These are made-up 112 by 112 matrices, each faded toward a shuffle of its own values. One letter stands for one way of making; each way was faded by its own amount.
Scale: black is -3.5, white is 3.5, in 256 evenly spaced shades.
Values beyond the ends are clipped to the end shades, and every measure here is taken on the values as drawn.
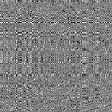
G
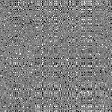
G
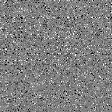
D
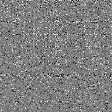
D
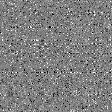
D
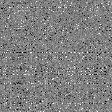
D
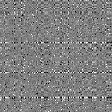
G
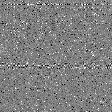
D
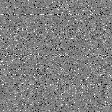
D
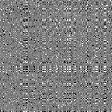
G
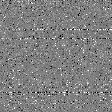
D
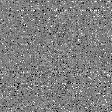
D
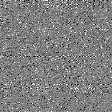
D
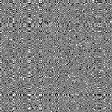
G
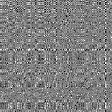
G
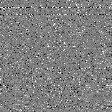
D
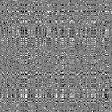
G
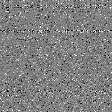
D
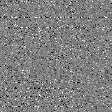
D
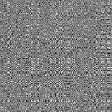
G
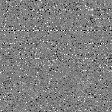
D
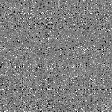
D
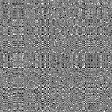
G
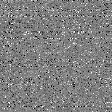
D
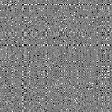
G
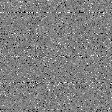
D
